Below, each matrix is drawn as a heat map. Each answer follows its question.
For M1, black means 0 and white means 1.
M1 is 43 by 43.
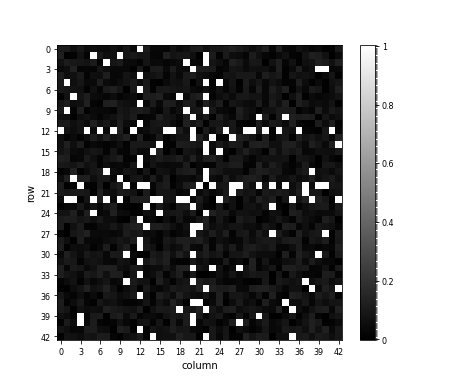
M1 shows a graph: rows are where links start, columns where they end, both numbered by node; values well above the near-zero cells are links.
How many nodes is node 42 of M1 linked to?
3
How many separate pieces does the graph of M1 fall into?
2
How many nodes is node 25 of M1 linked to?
1
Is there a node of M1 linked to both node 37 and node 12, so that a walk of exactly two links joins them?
yes
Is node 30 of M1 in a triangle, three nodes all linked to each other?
yes
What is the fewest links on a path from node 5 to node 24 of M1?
1
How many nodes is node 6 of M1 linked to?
1
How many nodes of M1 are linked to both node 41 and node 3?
0
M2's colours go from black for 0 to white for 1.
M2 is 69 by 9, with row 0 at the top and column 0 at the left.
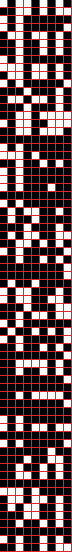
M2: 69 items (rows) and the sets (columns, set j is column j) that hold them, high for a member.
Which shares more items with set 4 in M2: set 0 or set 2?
set 2
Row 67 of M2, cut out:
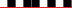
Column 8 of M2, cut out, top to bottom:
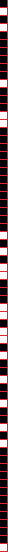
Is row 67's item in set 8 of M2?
no
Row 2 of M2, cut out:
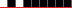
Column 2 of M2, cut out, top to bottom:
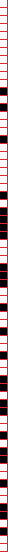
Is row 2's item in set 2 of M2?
yes
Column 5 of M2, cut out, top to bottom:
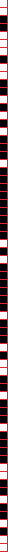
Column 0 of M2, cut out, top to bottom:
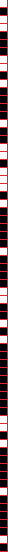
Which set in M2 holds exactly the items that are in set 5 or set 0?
2
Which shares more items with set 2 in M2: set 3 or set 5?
set 5
